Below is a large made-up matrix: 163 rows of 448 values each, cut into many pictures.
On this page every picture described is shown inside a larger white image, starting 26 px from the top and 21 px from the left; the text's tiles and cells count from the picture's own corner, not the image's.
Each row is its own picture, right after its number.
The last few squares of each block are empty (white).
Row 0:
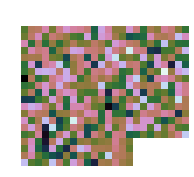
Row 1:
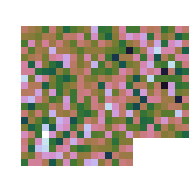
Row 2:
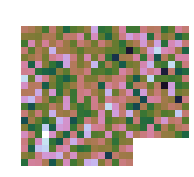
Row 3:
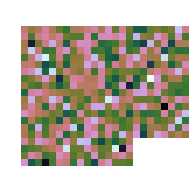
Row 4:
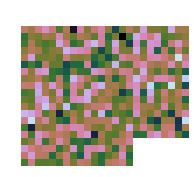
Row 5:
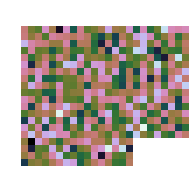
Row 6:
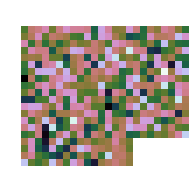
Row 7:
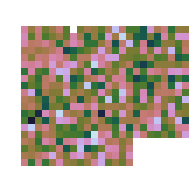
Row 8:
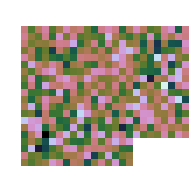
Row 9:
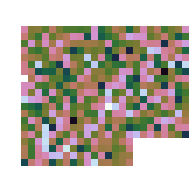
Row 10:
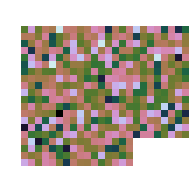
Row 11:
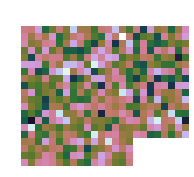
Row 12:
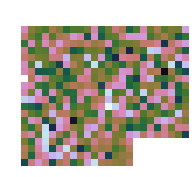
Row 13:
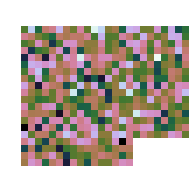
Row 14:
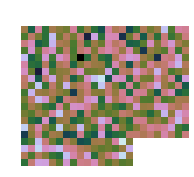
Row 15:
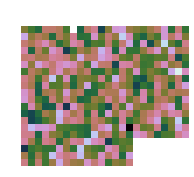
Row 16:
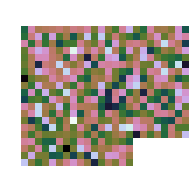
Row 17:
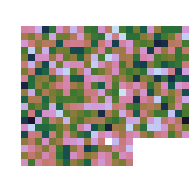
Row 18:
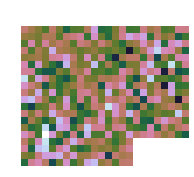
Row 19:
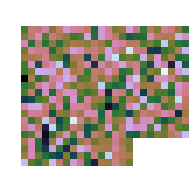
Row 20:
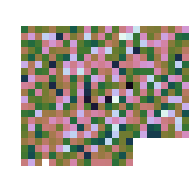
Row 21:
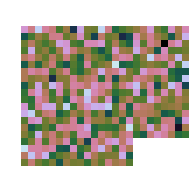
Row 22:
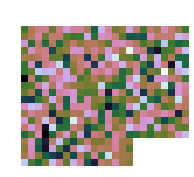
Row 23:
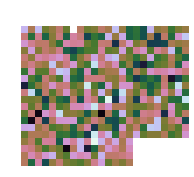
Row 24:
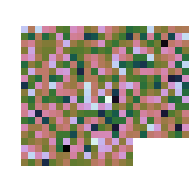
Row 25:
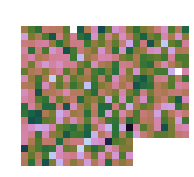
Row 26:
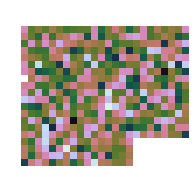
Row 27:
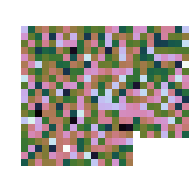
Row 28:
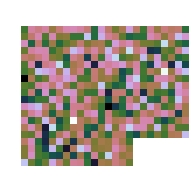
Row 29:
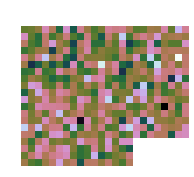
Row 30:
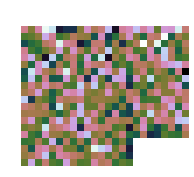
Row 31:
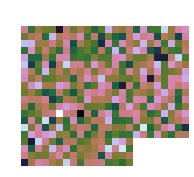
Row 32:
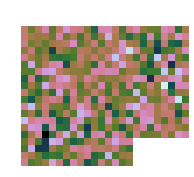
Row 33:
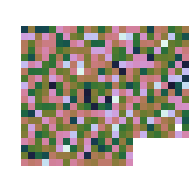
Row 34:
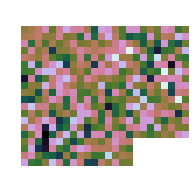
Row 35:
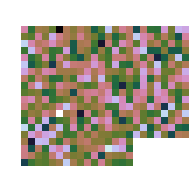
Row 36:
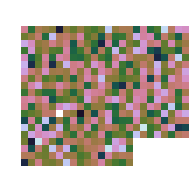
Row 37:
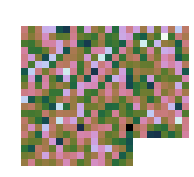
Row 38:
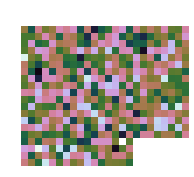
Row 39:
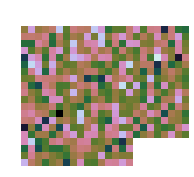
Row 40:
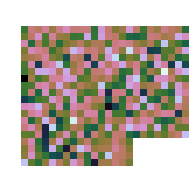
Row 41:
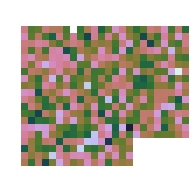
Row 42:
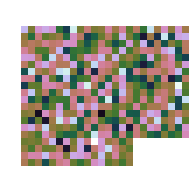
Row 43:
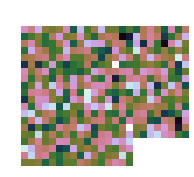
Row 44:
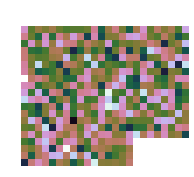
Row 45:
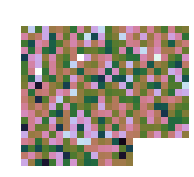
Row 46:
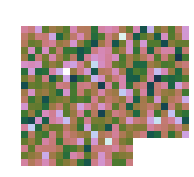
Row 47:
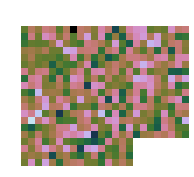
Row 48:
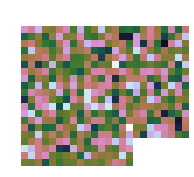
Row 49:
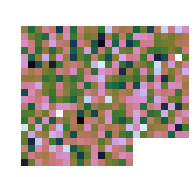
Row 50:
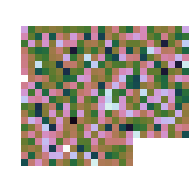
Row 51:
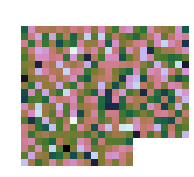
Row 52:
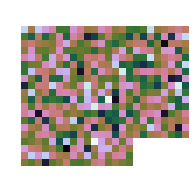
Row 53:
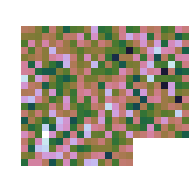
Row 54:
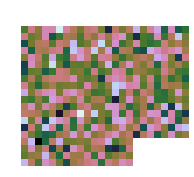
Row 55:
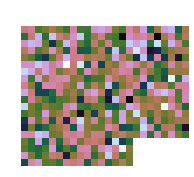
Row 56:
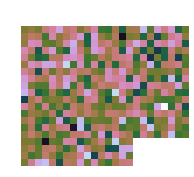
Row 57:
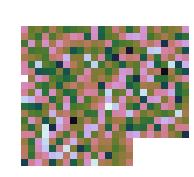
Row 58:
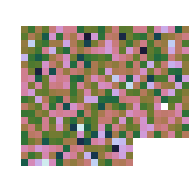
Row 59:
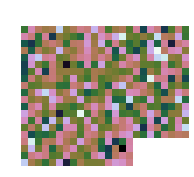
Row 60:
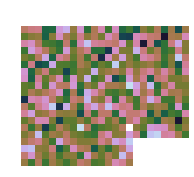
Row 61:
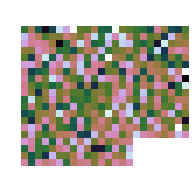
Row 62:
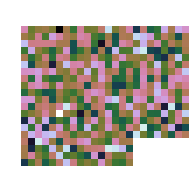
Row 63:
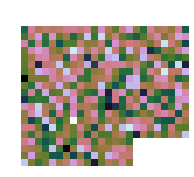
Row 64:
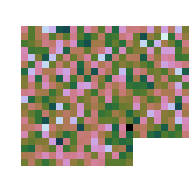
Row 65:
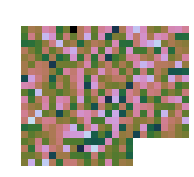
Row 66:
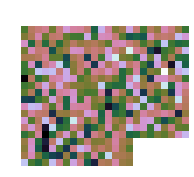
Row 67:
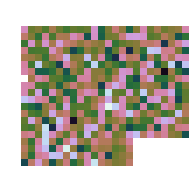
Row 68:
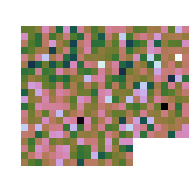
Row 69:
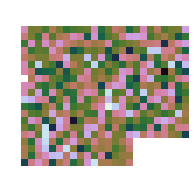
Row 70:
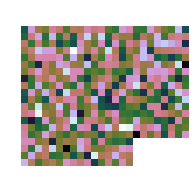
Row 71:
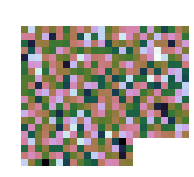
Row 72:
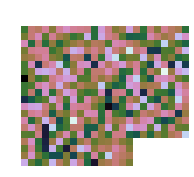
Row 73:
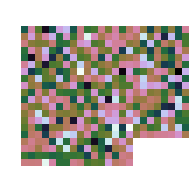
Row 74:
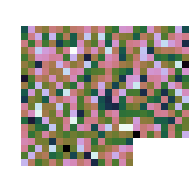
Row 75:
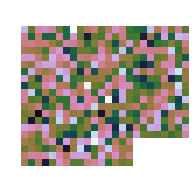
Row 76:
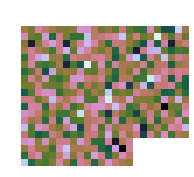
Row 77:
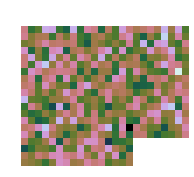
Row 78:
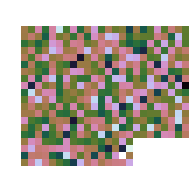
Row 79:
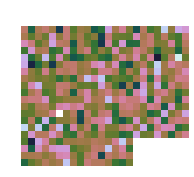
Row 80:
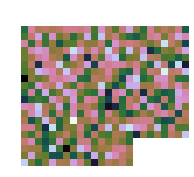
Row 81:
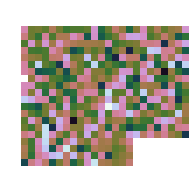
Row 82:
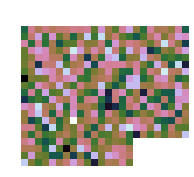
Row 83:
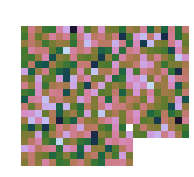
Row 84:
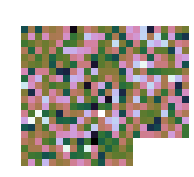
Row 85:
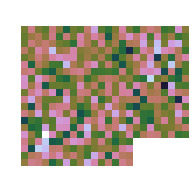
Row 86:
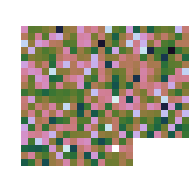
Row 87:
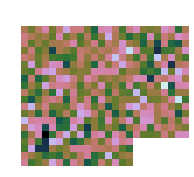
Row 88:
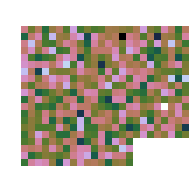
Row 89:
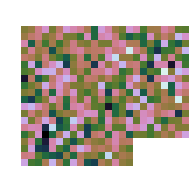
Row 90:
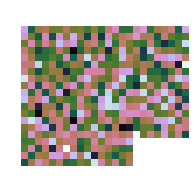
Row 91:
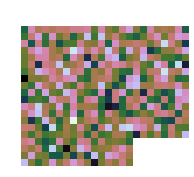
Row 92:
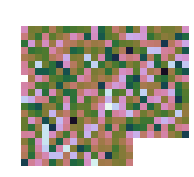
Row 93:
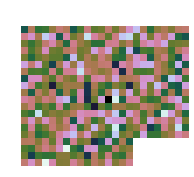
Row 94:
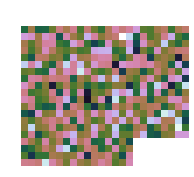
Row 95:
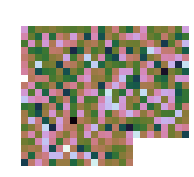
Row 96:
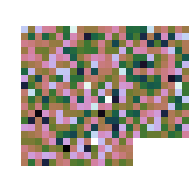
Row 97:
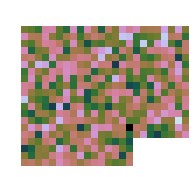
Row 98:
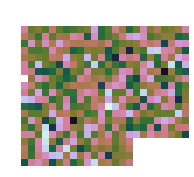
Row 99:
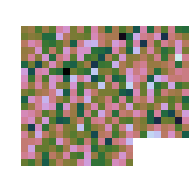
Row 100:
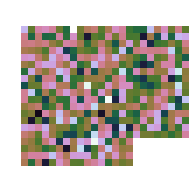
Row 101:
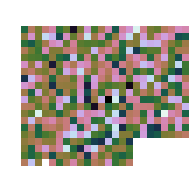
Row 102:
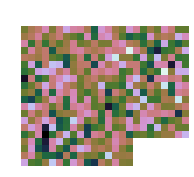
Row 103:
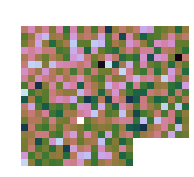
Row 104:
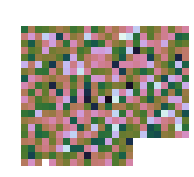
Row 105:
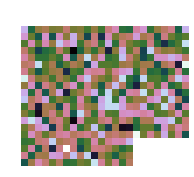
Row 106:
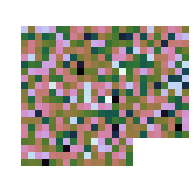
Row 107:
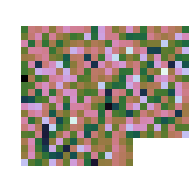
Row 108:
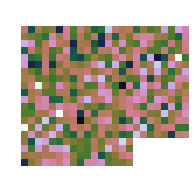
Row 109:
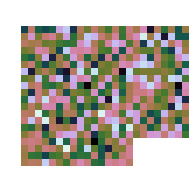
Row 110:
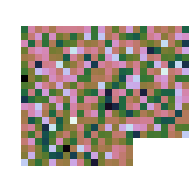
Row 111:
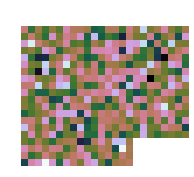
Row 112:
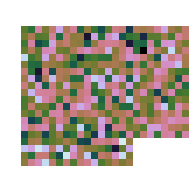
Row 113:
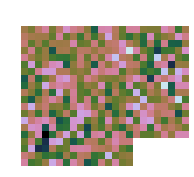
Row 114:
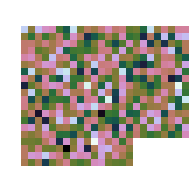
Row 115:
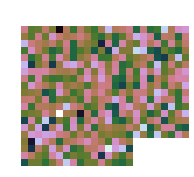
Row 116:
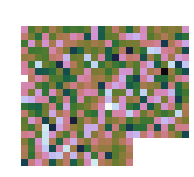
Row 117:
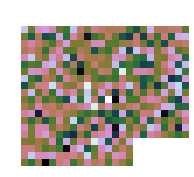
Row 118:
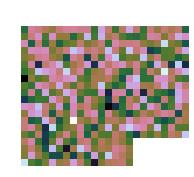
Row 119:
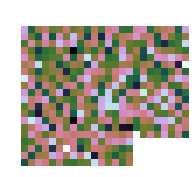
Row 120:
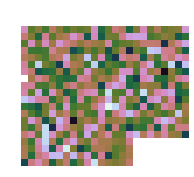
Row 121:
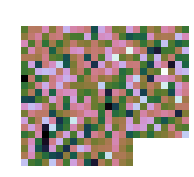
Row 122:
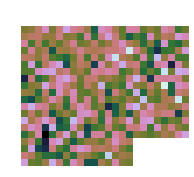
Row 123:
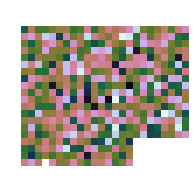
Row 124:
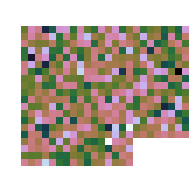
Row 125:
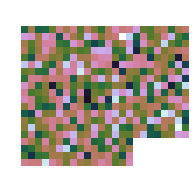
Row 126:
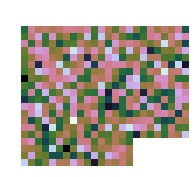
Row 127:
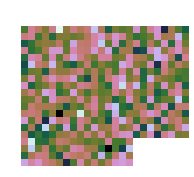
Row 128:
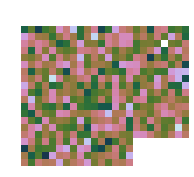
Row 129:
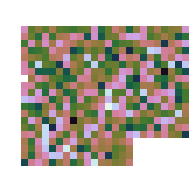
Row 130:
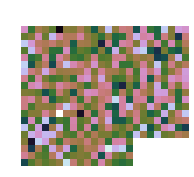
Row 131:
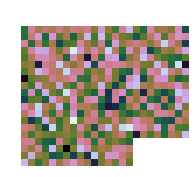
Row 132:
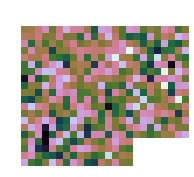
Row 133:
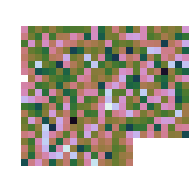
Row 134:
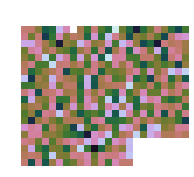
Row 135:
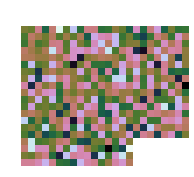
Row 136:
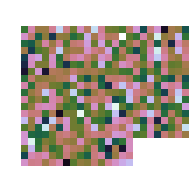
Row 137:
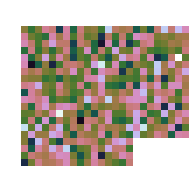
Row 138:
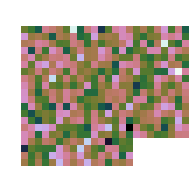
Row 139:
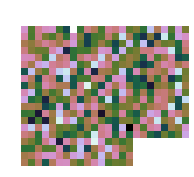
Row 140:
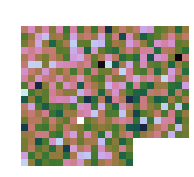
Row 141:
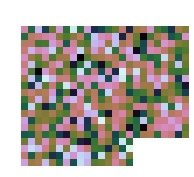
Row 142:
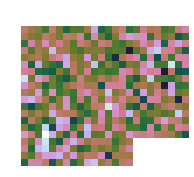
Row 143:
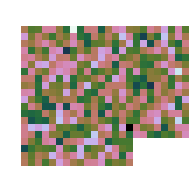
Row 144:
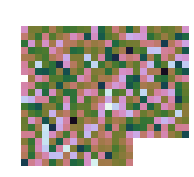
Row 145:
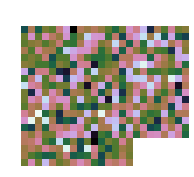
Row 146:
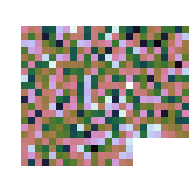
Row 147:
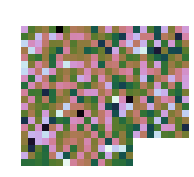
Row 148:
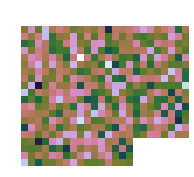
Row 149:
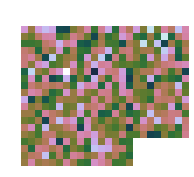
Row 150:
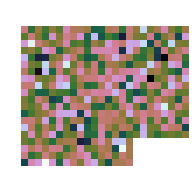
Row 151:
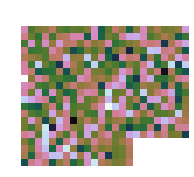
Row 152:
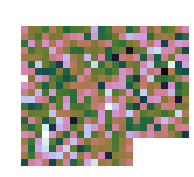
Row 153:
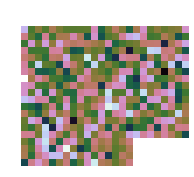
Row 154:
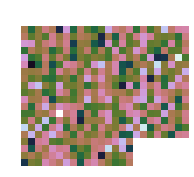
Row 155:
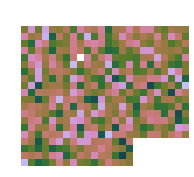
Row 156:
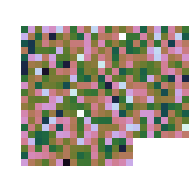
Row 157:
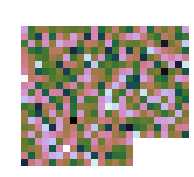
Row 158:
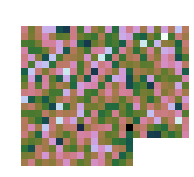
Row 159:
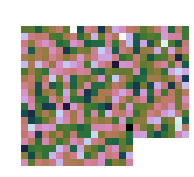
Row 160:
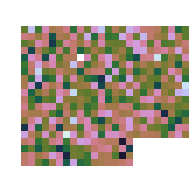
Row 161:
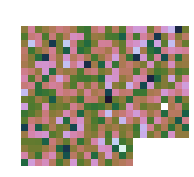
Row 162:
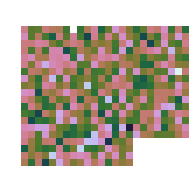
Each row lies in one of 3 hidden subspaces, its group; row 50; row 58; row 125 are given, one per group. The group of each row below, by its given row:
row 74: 50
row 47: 125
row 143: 125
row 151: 50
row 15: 125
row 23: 125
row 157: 50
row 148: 58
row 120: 50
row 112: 58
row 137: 58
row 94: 125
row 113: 50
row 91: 50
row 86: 58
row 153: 50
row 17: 125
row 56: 58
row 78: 58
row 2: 50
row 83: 125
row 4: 125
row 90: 50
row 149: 125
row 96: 125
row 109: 125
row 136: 58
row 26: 50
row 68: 58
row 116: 50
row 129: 50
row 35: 58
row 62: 58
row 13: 58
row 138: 125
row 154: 58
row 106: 125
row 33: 125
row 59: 58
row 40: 50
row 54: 58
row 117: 125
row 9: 50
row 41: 125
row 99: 125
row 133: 50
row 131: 50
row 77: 125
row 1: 50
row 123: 125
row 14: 58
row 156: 58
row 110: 50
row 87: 50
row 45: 58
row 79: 58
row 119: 50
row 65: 125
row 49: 58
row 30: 125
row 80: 50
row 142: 50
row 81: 50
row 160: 58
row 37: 125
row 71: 58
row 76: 58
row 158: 125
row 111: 58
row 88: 58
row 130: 58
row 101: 125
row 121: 50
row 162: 125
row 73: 125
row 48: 125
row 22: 50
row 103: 58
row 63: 50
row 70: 50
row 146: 125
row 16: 50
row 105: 50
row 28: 50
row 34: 50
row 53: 50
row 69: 50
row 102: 50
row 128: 125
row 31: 58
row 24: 125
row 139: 125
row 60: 125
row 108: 58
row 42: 125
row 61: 125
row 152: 50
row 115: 58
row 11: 125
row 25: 125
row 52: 125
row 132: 50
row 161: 58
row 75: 125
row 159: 125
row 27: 50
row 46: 125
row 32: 50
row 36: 58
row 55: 58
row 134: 125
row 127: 58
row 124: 125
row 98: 50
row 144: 50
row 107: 50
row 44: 50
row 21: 125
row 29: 58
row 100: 125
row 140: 58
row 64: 125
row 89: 50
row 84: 125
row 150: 58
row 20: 125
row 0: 50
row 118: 50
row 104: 125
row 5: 58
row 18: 50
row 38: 58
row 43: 125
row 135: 58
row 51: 50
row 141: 58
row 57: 50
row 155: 58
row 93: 125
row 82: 50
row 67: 50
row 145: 125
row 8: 50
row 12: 50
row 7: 125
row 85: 50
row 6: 50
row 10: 58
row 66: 50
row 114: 125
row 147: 58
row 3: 58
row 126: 50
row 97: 125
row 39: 58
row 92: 50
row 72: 50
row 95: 50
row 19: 50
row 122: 50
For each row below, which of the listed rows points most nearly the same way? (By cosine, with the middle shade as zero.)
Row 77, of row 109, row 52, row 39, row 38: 52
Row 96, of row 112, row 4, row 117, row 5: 117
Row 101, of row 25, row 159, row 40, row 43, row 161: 159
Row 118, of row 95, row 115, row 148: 148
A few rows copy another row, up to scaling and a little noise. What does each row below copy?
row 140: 103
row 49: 137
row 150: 111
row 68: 29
